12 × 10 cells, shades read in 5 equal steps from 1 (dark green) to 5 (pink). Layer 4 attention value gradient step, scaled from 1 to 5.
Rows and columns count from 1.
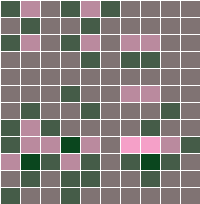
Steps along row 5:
same same same same same same same same same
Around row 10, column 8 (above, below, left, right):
5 2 2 2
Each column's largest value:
4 4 4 4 4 3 5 5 4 3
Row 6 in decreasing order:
4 4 3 3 3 3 3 3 3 2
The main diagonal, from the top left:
2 2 3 3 3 3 3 2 4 3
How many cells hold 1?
3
